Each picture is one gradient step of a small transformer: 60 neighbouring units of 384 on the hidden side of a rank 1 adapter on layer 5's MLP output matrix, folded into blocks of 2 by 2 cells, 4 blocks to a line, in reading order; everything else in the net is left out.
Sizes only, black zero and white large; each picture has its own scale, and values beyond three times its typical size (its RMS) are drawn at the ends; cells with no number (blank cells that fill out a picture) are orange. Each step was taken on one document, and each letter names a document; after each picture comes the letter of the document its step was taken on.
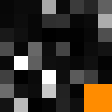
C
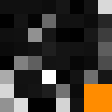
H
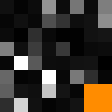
C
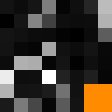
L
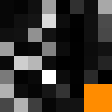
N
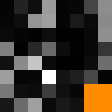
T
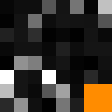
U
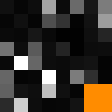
C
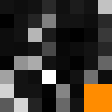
H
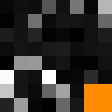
U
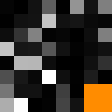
N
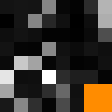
L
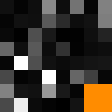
C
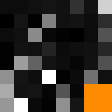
H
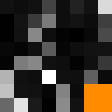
H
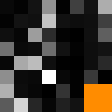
N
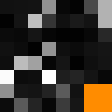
L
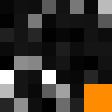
U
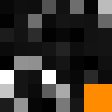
U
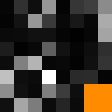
T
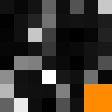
H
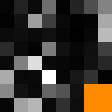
T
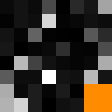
H
